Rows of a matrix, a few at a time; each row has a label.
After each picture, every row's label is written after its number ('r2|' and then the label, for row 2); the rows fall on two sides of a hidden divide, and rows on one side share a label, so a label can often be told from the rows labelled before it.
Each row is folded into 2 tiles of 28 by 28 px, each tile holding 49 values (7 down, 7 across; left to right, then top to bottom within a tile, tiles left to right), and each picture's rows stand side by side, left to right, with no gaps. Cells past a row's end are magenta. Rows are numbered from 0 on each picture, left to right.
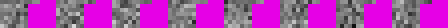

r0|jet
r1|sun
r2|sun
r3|sun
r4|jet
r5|jet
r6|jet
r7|jet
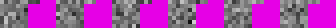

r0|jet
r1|jet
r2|jet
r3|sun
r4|sun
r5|jet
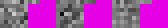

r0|sun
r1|jet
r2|jet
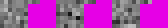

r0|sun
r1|sun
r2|sun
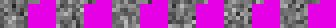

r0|jet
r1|sun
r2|jet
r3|sun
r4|jet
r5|sun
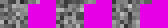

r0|sun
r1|sun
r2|jet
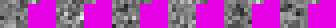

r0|jet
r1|jet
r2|jet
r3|jet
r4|jet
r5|jet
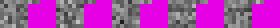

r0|jet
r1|jet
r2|jet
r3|jet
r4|jet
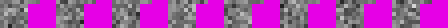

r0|sun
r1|jet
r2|jet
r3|sun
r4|sun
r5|jet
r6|jet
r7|sun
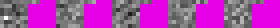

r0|jet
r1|sun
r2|jet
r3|sun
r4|sun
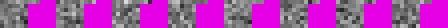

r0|sun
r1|sun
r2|jet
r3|jet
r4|sun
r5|sun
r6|sun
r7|jet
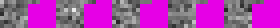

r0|jet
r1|sun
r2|jet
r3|sun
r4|jet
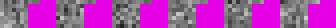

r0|jet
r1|jet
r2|sun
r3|jet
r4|sun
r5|sun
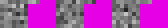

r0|jet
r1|jet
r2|jet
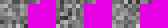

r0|sun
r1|sun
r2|jet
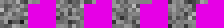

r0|sun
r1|sun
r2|sun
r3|jet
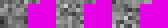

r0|sun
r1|jet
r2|jet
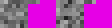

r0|sun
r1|sun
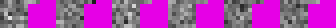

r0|jet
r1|jet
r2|sun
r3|sun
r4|sun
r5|jet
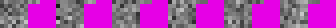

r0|jet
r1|jet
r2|sun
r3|sun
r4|jet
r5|sun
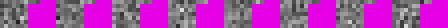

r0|jet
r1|jet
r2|sun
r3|sun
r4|jet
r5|jet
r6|jet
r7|sun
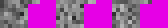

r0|jet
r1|jet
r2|jet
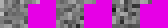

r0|jet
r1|jet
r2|jet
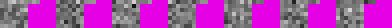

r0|jet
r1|jet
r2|jet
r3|jet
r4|sun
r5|sun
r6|sun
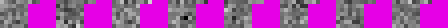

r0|sun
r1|jet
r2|sun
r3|jet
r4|jet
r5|jet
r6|sun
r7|jet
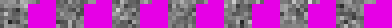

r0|jet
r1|jet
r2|jet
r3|jet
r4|jet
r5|jet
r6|jet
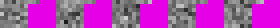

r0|sun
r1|jet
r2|jet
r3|jet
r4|jet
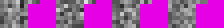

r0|sun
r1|jet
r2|sun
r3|sun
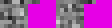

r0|sun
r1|sun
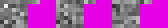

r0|sun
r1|sun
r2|jet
